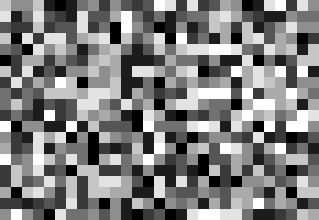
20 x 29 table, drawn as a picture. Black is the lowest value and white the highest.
There is no seam. No regular stripes run through it. There is no overall slope. The grain is fine, like static.
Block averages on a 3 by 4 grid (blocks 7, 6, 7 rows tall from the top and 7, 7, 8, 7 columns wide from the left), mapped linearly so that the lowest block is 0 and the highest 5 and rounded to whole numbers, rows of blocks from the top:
0 2 2 2 / 1 2 2 5 / 2 0 1 1
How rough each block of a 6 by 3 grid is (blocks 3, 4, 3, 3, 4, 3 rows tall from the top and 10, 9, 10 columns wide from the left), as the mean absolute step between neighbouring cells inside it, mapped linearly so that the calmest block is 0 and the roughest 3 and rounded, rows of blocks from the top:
0 1 1 / 1 1 2 / 0 1 1 / 3 1 2 / 1 2 1 / 1 1 1
